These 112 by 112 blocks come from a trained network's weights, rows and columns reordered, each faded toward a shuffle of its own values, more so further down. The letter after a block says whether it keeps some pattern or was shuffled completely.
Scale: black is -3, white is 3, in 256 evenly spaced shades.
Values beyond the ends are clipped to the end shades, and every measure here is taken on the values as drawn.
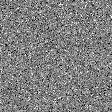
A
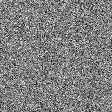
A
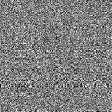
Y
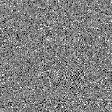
Y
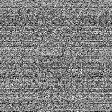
Y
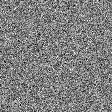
A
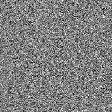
Y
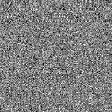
Y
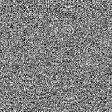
Y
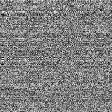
Y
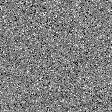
A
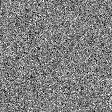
A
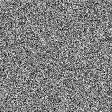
A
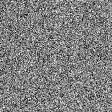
Y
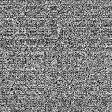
Y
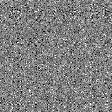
Y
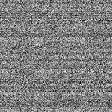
Y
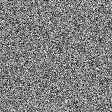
A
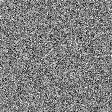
A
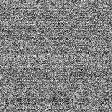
Y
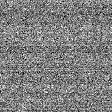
Y
